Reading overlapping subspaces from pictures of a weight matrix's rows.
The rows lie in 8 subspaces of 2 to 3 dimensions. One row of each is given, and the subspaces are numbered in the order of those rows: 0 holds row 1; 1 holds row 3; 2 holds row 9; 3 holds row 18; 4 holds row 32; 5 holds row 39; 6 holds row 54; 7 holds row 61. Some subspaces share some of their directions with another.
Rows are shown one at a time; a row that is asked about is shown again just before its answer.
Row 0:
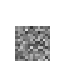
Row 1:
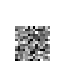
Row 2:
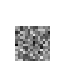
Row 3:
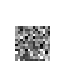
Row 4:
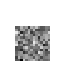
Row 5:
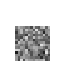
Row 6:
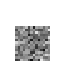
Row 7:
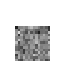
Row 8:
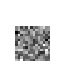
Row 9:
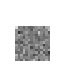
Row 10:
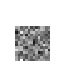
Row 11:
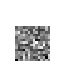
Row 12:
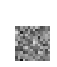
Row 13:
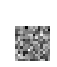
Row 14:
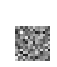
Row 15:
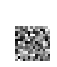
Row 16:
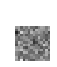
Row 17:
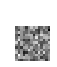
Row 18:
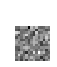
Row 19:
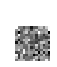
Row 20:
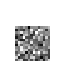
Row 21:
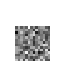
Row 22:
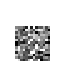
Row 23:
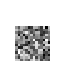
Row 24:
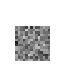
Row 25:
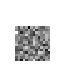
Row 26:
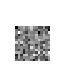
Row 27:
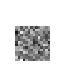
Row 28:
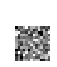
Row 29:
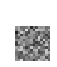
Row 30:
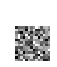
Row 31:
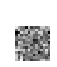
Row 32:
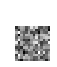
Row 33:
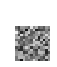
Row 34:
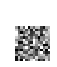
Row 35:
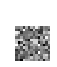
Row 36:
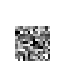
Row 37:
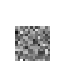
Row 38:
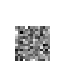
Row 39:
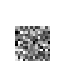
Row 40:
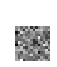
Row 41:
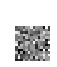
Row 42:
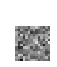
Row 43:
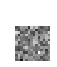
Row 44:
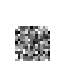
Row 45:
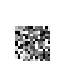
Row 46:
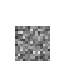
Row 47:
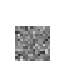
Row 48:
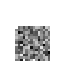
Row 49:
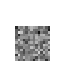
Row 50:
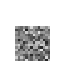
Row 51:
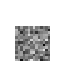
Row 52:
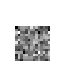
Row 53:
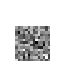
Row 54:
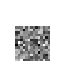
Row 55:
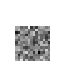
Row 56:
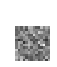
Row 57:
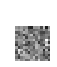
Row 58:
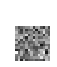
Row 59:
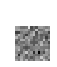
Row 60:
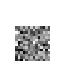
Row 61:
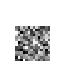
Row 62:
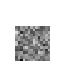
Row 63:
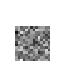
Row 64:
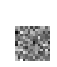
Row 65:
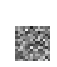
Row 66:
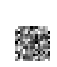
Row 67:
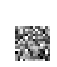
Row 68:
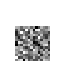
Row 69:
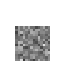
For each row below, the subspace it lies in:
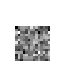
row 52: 2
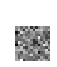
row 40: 6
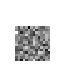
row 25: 3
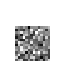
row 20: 3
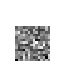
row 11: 0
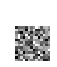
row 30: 7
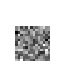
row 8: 7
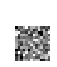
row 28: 4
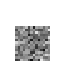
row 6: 0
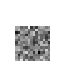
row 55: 3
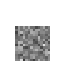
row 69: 2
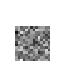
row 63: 6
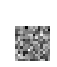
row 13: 4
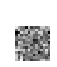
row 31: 4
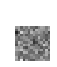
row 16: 0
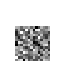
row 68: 7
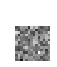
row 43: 3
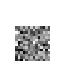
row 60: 5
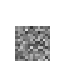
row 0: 6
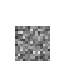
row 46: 3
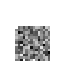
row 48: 2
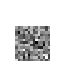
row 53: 0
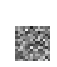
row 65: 6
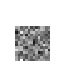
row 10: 7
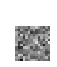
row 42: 2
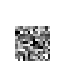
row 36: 0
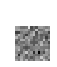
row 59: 3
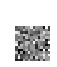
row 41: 5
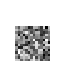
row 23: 5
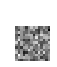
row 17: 4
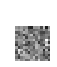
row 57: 5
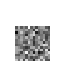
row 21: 3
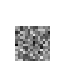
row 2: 1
